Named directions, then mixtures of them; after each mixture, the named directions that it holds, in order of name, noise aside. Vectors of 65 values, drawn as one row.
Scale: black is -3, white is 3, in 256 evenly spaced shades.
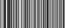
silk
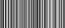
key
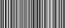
key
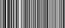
key, silk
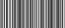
key, silk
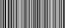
key, silk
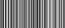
key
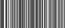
key, silk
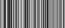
silk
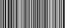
key, silk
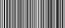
key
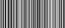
key, silk
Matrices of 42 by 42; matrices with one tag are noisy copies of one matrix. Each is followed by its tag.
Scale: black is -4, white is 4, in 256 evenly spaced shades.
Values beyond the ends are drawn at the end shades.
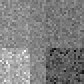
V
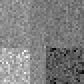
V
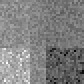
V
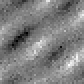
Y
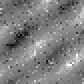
Y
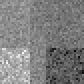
V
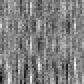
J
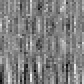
J
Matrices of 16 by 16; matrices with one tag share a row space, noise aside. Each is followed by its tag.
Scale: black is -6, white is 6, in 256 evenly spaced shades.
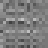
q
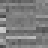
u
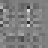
q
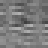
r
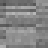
u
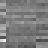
u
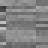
u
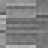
u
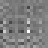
q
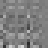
q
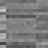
u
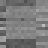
u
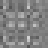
q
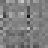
q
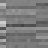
u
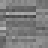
u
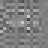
q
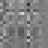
q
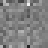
q
